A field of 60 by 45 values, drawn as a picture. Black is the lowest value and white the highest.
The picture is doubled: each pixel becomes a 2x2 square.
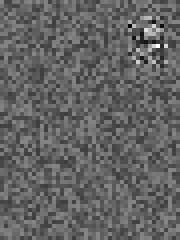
Average level on the scale: 40%. Stripes: none. Odd patch: rougher, in the top right. Roughest part: top right. Mirror symmetry: none. Grain: fine.
